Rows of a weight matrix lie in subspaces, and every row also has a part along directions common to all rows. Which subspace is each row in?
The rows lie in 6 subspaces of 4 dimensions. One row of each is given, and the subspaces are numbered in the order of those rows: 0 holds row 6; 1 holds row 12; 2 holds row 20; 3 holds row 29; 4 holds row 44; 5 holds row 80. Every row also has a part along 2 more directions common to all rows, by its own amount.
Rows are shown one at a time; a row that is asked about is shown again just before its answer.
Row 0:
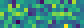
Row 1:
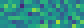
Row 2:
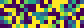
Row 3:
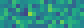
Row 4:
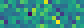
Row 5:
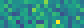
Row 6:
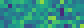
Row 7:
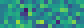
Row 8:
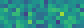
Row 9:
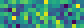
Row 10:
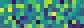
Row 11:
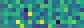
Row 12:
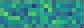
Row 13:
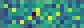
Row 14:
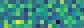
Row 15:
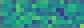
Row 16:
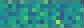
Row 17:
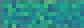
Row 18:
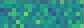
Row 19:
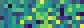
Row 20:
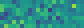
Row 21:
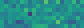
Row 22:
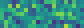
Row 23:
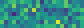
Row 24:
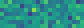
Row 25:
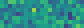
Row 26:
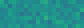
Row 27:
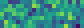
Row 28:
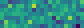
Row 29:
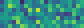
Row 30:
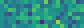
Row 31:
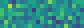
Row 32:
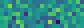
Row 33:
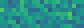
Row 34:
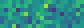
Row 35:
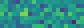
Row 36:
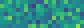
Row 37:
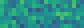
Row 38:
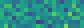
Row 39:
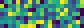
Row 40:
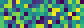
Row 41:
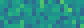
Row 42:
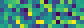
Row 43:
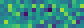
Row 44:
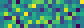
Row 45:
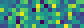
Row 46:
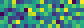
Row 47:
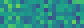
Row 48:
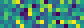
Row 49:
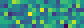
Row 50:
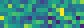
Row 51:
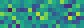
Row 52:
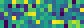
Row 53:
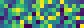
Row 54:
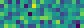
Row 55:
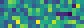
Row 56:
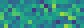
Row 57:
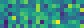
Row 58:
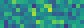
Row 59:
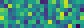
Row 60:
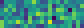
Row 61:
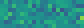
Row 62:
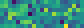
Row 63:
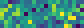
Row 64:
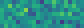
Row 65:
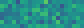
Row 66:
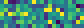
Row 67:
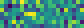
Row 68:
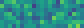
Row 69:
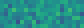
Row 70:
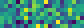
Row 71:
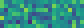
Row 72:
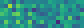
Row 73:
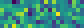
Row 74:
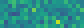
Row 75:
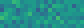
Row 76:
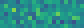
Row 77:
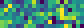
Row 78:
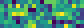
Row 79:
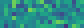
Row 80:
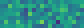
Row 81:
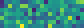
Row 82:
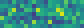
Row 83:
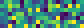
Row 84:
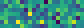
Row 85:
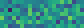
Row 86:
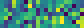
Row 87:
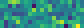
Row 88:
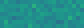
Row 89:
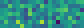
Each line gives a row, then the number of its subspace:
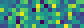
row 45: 3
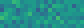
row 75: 2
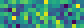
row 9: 1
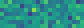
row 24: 3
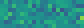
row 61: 5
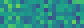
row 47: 1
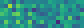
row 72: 0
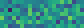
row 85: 1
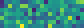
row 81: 3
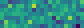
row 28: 4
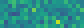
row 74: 5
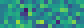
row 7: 5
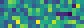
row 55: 3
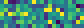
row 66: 5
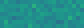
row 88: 2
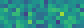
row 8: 1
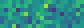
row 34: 1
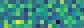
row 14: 2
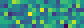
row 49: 5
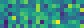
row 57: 3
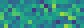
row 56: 1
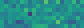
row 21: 2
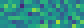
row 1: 3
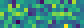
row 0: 2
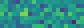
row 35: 5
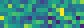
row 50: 0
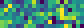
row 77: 0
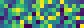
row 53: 0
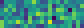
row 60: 0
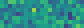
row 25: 3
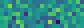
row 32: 4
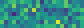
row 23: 5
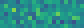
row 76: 0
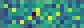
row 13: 0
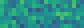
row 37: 3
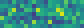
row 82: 0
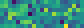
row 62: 5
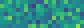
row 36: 4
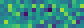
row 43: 5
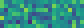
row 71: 0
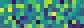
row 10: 1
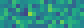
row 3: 1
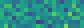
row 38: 4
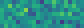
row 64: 5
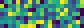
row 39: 4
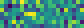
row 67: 3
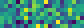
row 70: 2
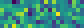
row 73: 2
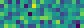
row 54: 4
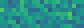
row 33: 3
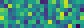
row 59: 5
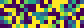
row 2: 4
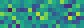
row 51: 1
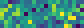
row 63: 1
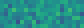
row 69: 0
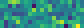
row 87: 4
